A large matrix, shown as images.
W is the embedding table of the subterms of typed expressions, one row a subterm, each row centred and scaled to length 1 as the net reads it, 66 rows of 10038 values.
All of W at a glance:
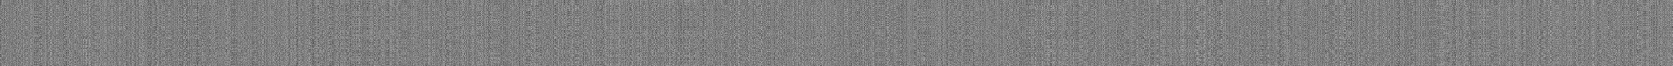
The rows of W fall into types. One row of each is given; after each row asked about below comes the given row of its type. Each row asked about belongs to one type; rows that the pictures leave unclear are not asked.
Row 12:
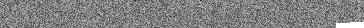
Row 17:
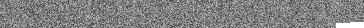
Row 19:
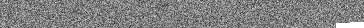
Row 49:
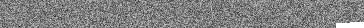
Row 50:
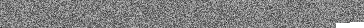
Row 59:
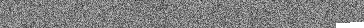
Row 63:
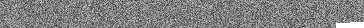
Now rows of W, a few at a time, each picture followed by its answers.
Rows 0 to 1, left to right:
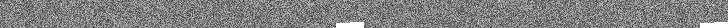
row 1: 50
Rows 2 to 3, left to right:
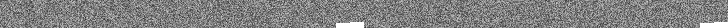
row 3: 63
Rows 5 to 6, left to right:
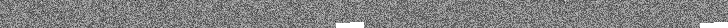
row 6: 17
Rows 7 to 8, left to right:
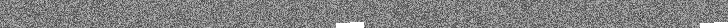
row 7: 63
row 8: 17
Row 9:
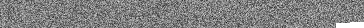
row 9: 19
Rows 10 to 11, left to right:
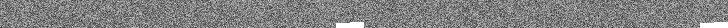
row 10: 50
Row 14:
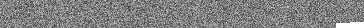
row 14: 59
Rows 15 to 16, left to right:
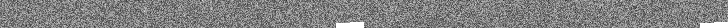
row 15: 19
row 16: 50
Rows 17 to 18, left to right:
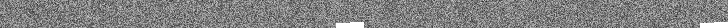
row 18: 63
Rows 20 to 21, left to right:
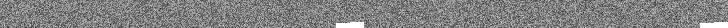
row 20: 12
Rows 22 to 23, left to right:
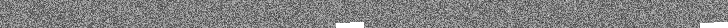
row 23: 19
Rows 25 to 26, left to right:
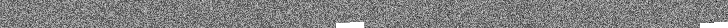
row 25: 19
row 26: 59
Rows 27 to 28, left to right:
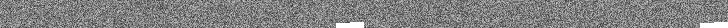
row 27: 59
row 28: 63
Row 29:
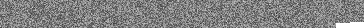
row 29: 17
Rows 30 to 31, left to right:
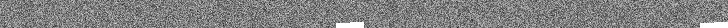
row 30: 59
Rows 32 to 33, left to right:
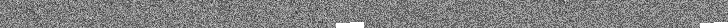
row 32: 17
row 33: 17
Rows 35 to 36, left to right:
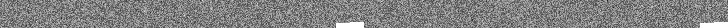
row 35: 19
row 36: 63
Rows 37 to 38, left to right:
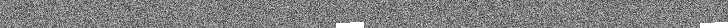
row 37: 59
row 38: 19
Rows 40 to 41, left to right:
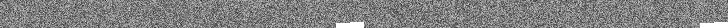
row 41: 17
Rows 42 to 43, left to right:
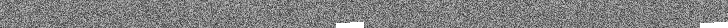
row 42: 12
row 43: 12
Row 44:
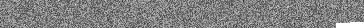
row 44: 63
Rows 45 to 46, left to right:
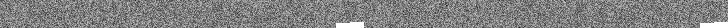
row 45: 49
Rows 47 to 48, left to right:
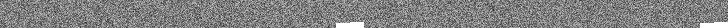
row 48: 59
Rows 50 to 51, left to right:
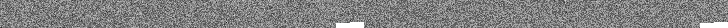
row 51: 17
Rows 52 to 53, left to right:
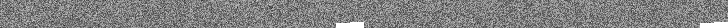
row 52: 50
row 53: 12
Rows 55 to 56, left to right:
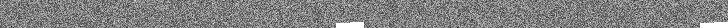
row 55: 50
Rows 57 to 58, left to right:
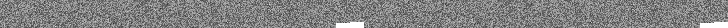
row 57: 12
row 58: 12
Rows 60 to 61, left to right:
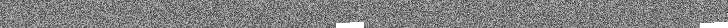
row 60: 49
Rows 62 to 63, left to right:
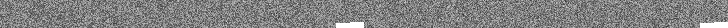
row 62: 17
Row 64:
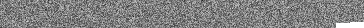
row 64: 50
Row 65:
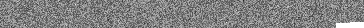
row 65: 63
